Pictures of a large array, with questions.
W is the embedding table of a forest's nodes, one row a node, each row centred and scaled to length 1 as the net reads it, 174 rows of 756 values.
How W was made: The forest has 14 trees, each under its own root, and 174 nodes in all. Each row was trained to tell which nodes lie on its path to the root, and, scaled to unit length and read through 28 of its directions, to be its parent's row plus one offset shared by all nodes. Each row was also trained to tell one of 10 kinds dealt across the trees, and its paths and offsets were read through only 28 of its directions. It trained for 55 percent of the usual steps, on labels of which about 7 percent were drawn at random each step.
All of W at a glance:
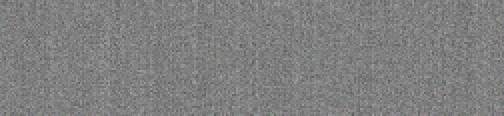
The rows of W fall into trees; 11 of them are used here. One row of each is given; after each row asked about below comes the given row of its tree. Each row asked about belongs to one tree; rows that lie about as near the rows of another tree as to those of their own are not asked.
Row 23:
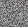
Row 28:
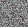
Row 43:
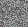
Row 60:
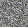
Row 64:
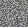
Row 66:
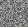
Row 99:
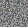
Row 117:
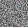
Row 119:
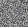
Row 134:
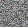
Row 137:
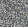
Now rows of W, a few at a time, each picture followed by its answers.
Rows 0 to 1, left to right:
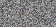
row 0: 60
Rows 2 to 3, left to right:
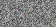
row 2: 134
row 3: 23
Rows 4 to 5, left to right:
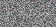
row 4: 99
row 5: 23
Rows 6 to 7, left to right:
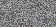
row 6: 28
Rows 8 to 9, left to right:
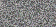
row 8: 23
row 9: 60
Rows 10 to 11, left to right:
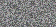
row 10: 66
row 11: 60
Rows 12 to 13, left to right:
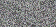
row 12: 43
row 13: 119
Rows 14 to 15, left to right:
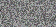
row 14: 137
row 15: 99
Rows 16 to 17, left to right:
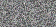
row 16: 60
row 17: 23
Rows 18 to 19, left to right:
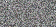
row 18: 119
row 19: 119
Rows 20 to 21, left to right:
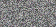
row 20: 23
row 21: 60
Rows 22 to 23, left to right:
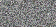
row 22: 134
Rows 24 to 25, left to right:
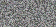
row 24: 43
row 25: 99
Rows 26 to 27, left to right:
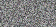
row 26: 28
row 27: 23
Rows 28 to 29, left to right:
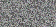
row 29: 23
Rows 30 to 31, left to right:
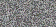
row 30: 99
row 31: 43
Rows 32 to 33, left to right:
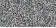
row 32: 99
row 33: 117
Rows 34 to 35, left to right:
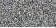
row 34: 134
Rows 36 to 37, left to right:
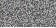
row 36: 43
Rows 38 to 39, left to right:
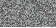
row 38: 60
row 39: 137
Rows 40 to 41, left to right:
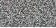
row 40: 134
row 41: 134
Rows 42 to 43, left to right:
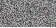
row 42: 117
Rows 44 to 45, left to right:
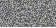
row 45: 28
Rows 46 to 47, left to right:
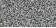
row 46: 23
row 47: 60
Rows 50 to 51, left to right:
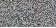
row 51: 137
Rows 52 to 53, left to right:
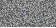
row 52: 28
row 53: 119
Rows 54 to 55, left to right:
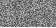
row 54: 119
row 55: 117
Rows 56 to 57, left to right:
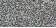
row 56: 64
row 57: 134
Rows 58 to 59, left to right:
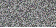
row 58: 23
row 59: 119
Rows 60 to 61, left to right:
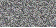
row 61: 28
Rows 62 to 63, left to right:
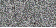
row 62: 117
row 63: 134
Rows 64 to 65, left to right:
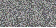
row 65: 117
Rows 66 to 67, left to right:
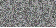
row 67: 117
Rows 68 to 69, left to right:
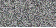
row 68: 117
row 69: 23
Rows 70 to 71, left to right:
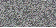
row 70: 23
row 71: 134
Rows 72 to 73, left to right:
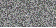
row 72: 23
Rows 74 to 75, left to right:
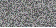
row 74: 60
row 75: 43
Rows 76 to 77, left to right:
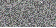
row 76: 43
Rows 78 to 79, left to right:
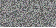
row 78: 117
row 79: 28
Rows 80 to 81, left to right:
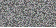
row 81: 134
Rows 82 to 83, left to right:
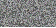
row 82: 43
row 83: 60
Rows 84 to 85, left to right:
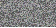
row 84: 28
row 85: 119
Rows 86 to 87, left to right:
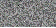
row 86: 23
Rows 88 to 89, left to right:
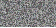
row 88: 137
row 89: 137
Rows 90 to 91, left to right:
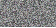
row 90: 134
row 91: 60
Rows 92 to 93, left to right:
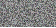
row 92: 117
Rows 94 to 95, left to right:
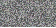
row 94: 119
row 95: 99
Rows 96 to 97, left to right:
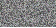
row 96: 28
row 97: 43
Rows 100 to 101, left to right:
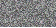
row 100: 117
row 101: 43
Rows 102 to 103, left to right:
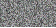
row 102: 23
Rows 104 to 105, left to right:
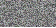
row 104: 43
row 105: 60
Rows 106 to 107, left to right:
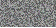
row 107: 99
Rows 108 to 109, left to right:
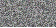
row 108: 60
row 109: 66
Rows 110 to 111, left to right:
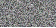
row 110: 134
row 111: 23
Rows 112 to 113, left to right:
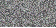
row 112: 43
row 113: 119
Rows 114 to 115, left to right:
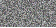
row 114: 99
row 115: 117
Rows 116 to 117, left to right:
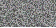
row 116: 28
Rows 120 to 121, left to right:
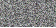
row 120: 119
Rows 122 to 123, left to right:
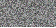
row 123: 60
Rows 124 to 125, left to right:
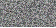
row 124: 134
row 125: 60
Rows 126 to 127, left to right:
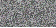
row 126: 134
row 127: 43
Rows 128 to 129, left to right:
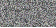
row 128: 119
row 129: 66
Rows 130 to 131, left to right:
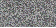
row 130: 23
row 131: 99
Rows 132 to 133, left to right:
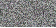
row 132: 134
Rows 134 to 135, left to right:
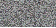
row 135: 134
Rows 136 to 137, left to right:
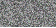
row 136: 117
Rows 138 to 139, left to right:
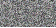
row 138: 119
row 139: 134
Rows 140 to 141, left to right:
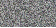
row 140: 119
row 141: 117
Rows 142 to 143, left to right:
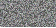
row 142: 134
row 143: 117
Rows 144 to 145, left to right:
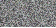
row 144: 28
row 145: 117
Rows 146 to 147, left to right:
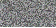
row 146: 137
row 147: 23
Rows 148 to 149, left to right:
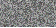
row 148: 119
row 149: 137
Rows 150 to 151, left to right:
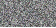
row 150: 117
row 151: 43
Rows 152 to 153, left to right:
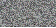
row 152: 60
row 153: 60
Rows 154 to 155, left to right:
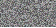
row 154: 119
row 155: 43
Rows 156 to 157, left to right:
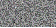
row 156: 134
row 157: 43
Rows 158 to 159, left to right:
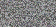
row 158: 43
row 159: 23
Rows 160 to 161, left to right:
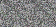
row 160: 137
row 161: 137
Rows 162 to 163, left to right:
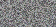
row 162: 66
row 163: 119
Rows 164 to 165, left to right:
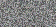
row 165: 119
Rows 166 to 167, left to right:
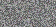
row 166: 43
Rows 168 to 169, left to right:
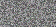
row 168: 99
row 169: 119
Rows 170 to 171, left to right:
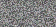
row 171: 99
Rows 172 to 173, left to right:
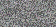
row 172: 43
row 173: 64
